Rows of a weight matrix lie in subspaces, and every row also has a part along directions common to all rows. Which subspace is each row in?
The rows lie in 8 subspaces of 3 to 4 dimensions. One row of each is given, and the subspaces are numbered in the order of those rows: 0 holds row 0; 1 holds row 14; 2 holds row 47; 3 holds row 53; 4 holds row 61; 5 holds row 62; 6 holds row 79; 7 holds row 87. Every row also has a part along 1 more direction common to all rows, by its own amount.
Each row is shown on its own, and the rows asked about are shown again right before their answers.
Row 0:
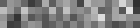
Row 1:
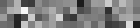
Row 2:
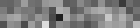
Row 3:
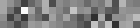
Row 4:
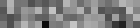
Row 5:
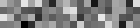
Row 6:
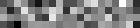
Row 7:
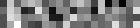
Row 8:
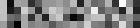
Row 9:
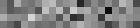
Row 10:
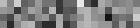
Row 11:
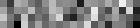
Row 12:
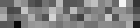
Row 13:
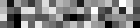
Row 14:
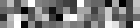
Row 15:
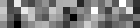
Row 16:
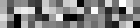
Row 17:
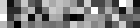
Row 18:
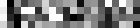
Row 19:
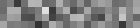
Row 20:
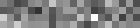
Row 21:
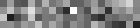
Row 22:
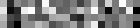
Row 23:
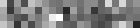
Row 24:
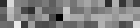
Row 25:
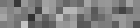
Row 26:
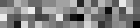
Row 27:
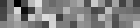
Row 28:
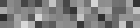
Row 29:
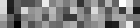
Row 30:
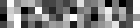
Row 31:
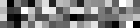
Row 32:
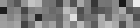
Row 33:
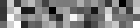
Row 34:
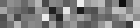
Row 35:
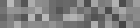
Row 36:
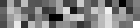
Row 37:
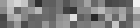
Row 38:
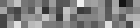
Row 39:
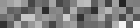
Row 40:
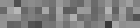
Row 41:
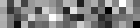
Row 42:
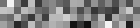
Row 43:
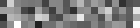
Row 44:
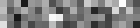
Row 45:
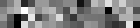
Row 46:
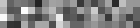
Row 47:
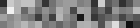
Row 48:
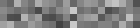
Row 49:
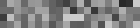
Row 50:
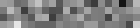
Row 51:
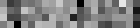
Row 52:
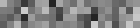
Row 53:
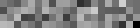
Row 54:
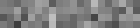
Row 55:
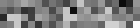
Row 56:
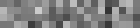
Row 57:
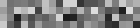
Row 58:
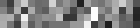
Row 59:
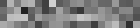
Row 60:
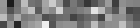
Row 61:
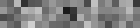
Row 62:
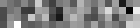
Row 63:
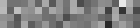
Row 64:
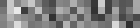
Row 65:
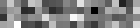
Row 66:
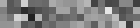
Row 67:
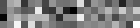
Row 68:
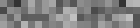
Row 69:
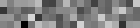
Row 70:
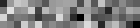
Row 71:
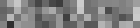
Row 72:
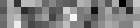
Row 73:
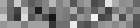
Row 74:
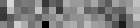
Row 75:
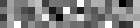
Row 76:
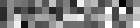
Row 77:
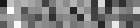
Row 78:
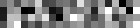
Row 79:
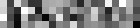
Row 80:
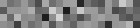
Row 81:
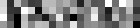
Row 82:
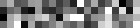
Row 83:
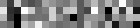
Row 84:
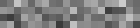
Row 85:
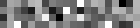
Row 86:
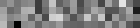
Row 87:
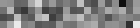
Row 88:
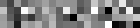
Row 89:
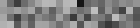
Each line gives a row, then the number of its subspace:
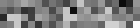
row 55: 1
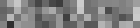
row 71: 7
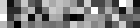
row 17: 1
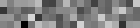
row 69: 4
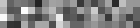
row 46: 6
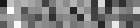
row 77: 2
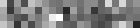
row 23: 0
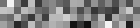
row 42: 5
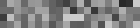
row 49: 1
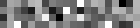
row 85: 3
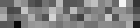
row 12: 7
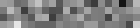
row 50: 7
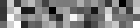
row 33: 7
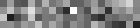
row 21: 1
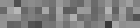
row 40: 3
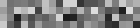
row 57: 7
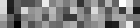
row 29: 2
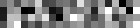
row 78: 5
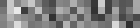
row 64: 2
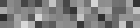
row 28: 4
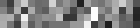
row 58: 5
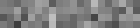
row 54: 6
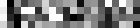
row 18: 0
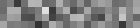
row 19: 3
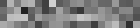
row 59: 5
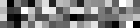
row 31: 5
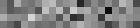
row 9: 0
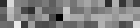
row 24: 0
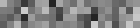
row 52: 5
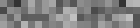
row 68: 4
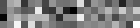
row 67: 4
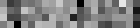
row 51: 7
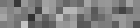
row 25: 4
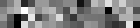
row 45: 1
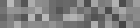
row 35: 1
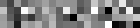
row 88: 3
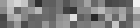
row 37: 6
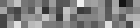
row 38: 3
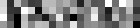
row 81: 6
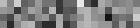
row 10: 7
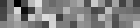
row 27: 6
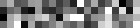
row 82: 2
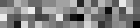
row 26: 2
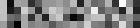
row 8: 1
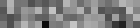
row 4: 0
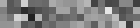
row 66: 1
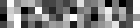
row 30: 6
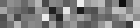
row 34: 3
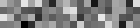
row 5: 4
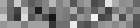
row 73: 6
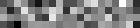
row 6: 7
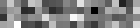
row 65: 0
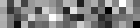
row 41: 0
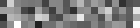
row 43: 4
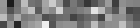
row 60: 0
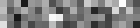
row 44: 0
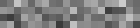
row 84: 6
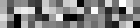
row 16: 7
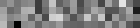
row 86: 5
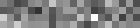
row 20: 6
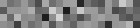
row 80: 3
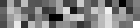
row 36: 0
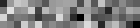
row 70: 2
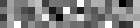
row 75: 3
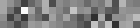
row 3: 5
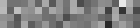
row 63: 2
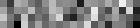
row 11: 5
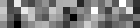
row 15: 4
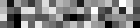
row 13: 5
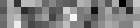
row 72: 4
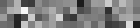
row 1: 1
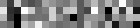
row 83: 3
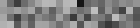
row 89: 7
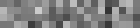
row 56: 2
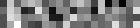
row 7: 2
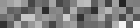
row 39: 3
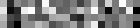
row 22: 1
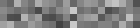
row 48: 6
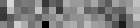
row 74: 0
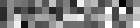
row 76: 2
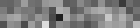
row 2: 0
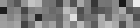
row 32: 4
